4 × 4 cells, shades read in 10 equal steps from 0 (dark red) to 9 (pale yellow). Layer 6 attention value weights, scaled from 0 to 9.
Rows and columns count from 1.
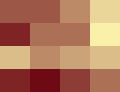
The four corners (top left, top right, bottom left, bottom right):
3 8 1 4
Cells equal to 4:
3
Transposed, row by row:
3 1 7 1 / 3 4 5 0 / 5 4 6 2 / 8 9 7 4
